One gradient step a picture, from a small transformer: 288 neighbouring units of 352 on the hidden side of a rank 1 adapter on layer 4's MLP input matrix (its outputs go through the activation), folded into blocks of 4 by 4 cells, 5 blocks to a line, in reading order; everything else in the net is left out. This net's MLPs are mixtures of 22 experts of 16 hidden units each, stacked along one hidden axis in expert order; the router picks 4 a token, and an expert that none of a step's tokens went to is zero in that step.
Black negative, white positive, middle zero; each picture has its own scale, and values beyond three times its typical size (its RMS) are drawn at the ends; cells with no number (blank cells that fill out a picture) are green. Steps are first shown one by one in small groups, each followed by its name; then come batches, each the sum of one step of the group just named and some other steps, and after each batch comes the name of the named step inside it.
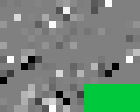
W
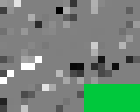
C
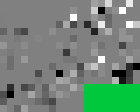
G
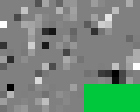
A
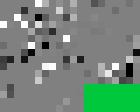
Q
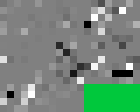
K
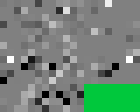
W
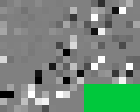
K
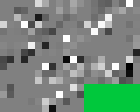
Q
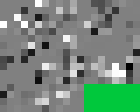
Q
